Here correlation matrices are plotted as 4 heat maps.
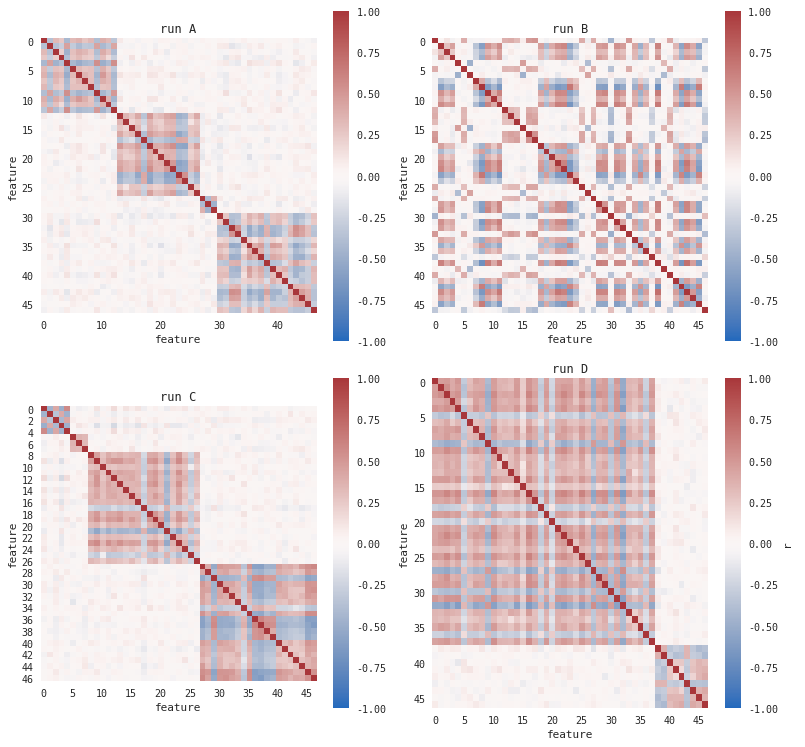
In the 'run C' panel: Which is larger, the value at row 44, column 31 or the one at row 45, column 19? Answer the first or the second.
the first
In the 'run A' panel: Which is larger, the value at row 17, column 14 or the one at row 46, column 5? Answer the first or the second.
the second
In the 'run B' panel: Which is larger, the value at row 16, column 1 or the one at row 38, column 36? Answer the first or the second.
the second
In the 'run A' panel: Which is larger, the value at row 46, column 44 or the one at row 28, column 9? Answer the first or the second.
the second
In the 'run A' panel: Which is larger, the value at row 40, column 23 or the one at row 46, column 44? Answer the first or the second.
the first
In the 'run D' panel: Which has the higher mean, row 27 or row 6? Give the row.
6
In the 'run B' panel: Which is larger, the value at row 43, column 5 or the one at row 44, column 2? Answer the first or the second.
the second
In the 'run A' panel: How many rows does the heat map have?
47
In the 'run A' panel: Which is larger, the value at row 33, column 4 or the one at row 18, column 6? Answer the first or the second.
the second
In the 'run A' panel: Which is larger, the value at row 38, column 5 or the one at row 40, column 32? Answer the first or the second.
the first
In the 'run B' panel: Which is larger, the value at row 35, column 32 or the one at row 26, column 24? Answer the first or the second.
the second
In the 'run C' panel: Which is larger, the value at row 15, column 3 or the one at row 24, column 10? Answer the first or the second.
the second
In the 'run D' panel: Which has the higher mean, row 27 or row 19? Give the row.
19
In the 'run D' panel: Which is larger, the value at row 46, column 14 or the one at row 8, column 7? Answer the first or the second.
the second
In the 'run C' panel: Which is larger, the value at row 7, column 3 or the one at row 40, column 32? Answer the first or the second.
the second
